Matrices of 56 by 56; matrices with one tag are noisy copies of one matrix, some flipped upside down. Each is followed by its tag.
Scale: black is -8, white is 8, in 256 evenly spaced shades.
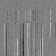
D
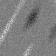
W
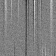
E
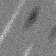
W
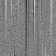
E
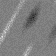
W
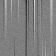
E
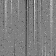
E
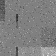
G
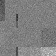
G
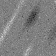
W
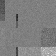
G
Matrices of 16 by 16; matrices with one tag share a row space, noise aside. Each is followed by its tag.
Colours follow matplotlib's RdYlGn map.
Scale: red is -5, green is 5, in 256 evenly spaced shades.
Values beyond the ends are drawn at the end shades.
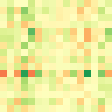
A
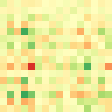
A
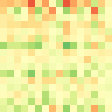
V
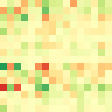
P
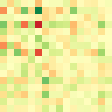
P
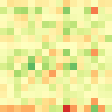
V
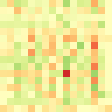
V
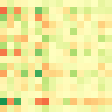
P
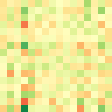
A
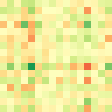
A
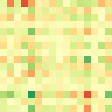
A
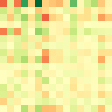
P
